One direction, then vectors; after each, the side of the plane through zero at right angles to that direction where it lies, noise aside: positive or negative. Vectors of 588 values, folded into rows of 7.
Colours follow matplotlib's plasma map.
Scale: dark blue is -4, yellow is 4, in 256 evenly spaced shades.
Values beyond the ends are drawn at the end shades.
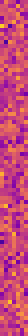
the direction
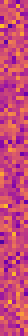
positive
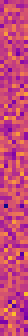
negative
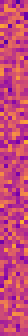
positive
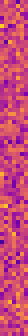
positive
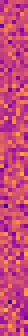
negative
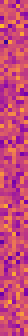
positive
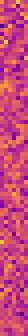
negative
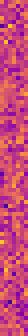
negative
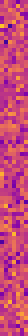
positive
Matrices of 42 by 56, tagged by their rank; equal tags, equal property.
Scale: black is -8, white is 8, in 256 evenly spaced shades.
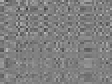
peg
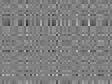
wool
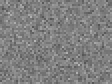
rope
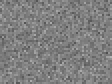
rope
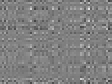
peg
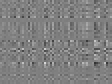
wool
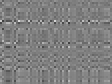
wool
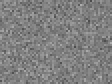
rope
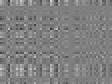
wool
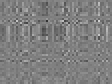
peg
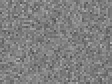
rope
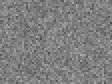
rope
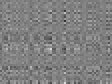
peg
